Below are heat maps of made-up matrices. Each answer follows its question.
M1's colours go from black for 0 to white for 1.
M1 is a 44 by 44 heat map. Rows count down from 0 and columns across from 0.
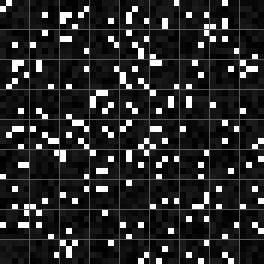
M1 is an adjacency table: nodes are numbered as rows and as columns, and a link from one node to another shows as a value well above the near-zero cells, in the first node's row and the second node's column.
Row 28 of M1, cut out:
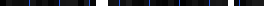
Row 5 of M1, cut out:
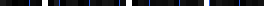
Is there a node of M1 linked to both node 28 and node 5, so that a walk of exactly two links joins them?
no
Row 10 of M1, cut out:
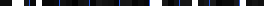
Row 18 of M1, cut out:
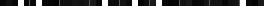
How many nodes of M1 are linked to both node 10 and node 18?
4
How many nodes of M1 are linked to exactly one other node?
1
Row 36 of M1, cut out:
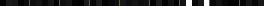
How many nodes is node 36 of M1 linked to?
2
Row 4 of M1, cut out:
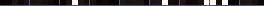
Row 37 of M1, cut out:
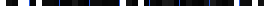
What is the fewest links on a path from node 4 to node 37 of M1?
1
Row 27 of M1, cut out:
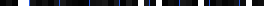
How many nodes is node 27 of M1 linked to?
6
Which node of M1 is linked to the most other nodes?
node 21
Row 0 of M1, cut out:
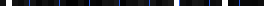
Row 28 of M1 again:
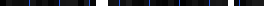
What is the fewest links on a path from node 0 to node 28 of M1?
5
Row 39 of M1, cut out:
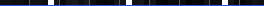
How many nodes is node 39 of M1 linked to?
3
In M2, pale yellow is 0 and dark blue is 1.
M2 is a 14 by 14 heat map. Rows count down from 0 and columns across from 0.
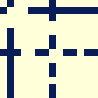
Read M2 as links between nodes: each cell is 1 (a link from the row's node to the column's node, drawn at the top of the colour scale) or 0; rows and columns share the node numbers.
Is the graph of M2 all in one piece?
no
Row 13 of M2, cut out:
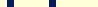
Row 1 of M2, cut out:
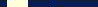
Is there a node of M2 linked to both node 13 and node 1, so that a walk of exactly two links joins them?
yes
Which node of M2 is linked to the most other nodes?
node 1
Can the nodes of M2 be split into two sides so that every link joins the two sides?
no
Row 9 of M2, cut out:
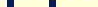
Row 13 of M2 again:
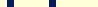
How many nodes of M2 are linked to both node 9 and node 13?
2
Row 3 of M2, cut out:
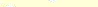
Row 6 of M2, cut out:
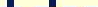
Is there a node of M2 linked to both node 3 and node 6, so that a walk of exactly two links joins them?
no
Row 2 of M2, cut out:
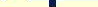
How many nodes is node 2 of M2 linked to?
1
